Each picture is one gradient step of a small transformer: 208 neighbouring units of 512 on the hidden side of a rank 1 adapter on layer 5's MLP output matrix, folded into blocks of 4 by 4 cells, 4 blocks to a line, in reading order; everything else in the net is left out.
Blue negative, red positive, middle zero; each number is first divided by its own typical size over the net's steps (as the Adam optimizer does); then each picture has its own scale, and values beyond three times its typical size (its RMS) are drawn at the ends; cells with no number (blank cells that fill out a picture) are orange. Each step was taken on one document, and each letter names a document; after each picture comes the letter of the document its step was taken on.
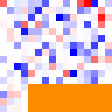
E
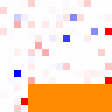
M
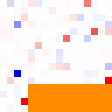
M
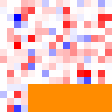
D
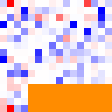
E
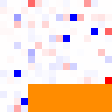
M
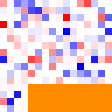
E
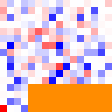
D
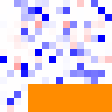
E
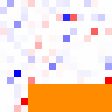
M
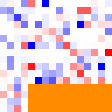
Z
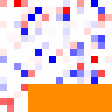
E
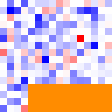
Z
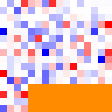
D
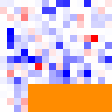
D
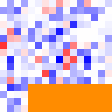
Z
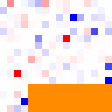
M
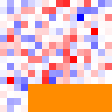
Z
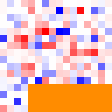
Z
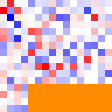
Z
